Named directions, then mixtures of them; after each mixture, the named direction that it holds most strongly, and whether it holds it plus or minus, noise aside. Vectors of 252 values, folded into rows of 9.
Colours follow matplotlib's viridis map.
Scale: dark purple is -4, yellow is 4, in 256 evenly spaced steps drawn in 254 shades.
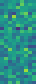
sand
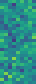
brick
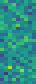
brick, minus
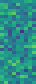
sand, minus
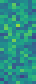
brick, minus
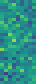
brick, minus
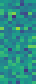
sand, minus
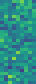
brick, plus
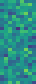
sand, plus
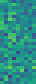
brick, minus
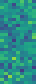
brick, plus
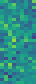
brick, minus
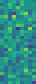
sand, plus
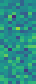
sand, minus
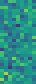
brick, plus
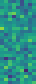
sand, minus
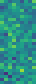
brick, minus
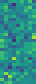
brick, plus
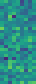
sand, minus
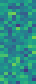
sand, minus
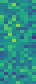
brick, minus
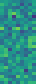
sand, minus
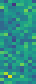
brick, plus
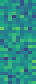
sand, minus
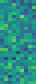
brick, minus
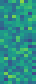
sand, plus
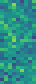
brick, minus
